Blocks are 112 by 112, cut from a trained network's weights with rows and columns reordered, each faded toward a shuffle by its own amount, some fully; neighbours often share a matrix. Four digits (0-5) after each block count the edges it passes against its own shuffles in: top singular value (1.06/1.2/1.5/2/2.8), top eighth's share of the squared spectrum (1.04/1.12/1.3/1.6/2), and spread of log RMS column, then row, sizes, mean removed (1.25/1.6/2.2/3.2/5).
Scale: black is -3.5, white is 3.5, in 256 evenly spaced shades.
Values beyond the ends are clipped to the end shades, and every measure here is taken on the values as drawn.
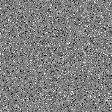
3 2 0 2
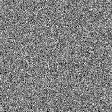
3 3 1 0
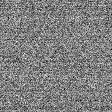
3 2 0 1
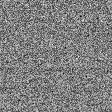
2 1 0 0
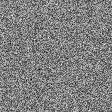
0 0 0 0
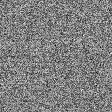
2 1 0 0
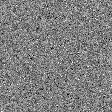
0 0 0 0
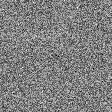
1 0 0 0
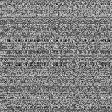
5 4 1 3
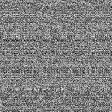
4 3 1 2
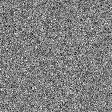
0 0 0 0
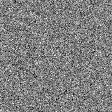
1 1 0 0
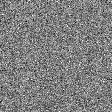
1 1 0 0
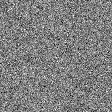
0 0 0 0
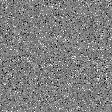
3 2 0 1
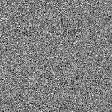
3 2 1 1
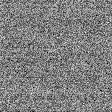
2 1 0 0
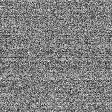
3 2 0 1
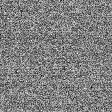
2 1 0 0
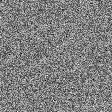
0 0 0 0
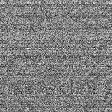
4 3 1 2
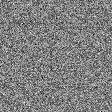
1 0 0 0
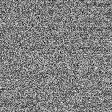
2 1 0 0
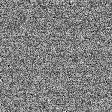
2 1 0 0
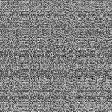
4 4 1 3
